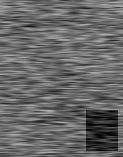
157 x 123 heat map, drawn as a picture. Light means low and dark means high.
Streaks run across, left to right. The ninth with the highest average is the bottom right. In the bottom right lies a patch that is higher than the rest. On average the colour sits 60% of the way up the scale. The halves do not mirror each other.
